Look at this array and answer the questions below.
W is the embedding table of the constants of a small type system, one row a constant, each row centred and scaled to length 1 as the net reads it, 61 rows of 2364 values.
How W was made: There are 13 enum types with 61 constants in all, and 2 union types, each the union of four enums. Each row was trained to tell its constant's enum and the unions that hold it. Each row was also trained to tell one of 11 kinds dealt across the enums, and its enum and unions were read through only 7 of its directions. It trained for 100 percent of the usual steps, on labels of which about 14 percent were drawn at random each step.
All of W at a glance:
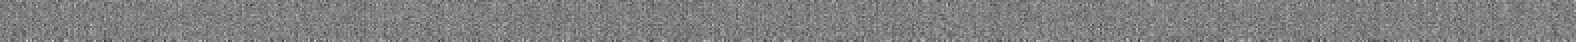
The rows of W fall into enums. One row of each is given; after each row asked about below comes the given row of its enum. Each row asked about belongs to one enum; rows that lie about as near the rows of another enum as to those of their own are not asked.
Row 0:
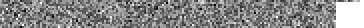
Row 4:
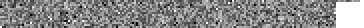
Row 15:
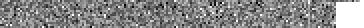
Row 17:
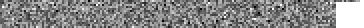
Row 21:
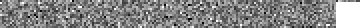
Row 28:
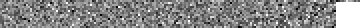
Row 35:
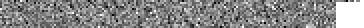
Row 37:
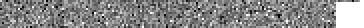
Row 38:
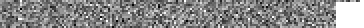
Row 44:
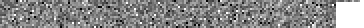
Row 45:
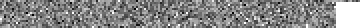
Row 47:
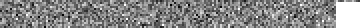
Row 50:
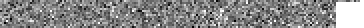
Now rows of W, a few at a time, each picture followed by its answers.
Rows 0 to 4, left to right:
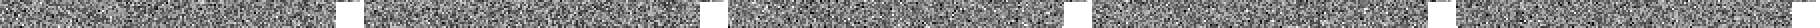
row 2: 47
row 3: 47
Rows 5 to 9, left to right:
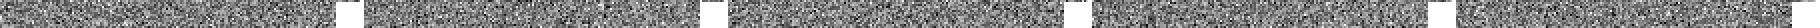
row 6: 37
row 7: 37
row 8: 37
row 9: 28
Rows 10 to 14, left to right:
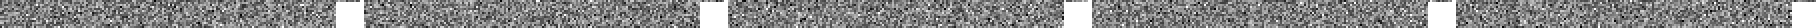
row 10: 35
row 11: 45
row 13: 17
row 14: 37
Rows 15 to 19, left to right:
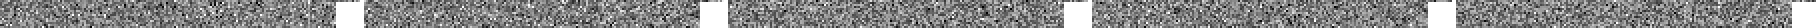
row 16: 47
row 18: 47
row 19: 21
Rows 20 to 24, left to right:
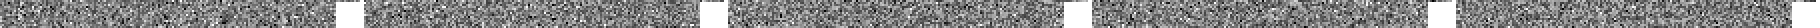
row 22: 28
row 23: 44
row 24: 45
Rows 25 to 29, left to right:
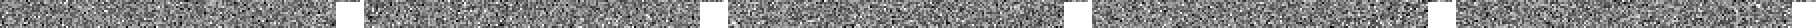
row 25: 17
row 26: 37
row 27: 28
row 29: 44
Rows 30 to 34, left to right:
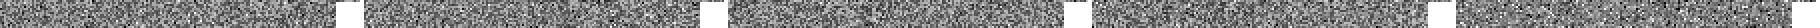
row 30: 28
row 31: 17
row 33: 15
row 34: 21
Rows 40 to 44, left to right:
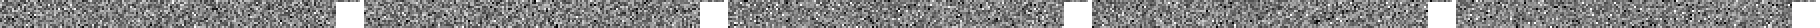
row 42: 44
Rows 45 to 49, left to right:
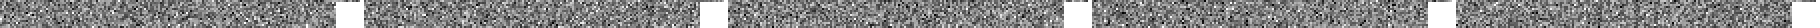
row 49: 45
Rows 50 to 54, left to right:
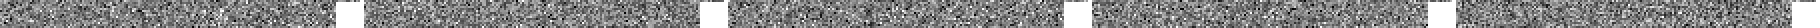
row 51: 21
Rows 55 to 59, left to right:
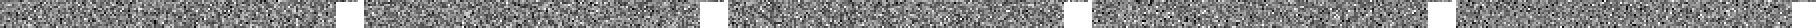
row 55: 28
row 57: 15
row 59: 47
